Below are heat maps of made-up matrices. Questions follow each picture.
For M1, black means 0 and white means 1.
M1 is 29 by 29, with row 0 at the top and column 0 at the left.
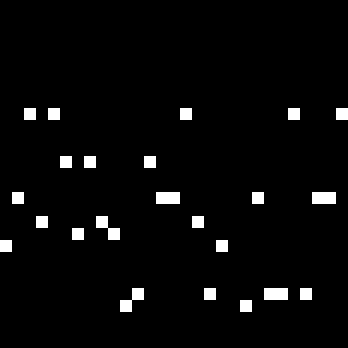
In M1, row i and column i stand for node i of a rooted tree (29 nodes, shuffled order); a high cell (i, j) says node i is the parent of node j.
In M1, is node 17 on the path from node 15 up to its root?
no
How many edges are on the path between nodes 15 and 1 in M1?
7
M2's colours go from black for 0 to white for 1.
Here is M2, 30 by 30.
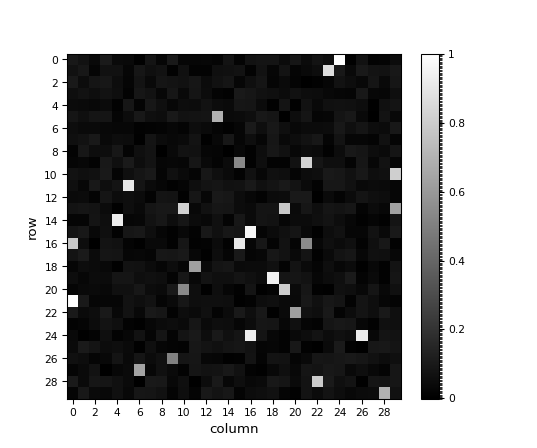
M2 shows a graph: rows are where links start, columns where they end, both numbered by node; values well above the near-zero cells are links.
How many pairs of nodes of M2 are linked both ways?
1
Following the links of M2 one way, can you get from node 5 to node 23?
no
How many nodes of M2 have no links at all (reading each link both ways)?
7
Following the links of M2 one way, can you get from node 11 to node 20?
yes
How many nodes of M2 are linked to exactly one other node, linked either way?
6
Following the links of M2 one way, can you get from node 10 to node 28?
yes
